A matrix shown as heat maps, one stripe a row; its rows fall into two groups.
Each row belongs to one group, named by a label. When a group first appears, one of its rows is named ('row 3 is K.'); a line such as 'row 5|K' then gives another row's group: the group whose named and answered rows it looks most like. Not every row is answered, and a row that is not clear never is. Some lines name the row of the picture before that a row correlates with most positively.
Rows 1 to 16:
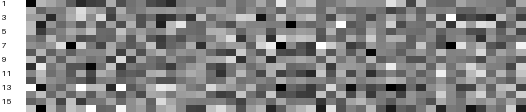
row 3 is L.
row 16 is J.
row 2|J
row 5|J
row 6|J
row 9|J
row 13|J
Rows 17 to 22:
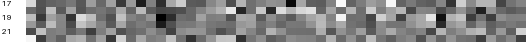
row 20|L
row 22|J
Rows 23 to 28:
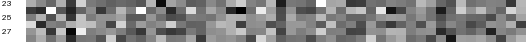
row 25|L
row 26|J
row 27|L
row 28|L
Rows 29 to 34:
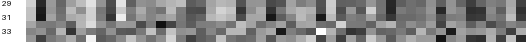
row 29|J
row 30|J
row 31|J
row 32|L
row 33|L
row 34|J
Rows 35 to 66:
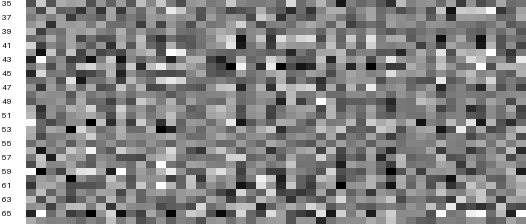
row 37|L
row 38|L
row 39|J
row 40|J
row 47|J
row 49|L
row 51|J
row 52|J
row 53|L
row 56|J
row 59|J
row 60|L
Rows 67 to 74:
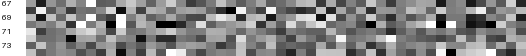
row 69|J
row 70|L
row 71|J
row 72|L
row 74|L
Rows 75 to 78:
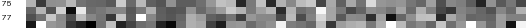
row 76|L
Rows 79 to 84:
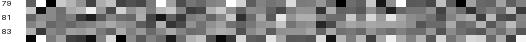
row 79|L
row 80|J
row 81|J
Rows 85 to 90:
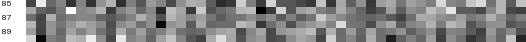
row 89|J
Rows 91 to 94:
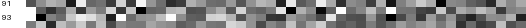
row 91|L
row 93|J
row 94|L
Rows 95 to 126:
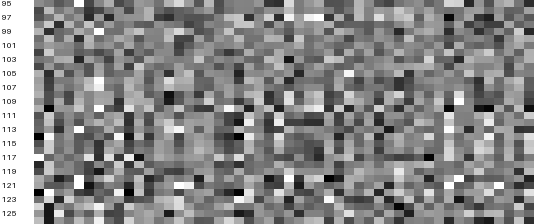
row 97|J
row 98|L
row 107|J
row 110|J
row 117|J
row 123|L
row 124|J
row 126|J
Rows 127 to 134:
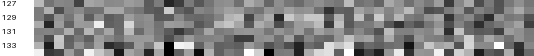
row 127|L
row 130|J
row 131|L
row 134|L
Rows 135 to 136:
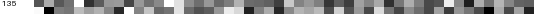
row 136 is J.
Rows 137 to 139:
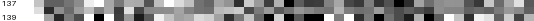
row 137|J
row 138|J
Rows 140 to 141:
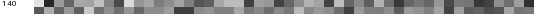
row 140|J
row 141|L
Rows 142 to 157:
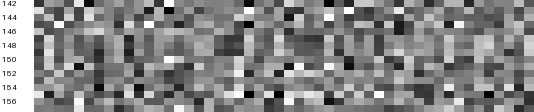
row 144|L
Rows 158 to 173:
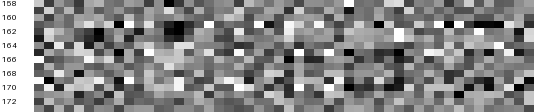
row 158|L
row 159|L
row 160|J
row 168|L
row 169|J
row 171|L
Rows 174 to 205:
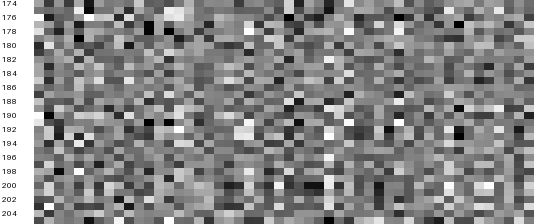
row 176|J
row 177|L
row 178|L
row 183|J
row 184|L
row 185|J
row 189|L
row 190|J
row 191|L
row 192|L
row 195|L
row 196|L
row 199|L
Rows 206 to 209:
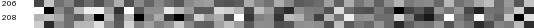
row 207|J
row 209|J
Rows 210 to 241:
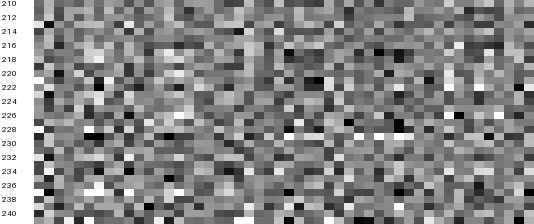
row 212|L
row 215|L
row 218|J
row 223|J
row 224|J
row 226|L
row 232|J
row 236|J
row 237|J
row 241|L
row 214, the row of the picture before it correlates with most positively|206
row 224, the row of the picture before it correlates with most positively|209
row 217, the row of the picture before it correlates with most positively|207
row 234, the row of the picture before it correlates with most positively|206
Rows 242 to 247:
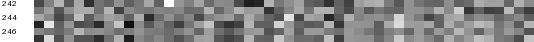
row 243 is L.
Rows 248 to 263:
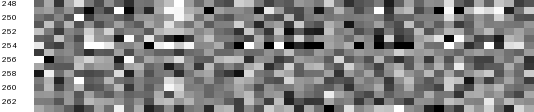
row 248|L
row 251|L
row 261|L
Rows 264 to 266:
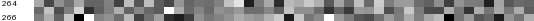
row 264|J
